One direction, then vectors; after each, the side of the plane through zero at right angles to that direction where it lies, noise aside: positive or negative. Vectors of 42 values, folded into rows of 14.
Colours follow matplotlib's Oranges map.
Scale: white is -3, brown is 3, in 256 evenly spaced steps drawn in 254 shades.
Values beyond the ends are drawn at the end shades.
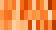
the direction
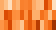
positive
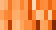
positive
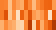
positive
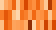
positive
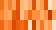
negative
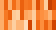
positive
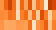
positive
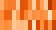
positive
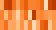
positive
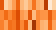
negative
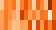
positive
